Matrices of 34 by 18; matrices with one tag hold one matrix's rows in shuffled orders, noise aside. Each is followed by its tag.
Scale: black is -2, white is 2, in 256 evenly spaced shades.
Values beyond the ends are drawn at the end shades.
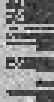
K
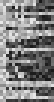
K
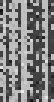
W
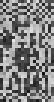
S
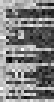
K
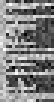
K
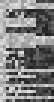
K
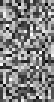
S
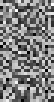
S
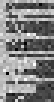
K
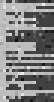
K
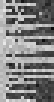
K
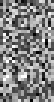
S
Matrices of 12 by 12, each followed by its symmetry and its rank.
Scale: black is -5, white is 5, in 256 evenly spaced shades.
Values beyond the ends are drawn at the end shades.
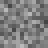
antisymmetric, full rank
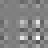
symmetric, rank one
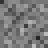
symmetric, full rank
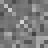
symmetric, full rank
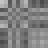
symmetric, rank one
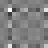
symmetric, rank one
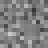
antisymmetric, full rank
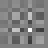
symmetric, rank one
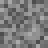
symmetric, full rank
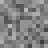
symmetric, full rank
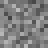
antisymmetric, full rank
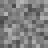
antisymmetric, full rank
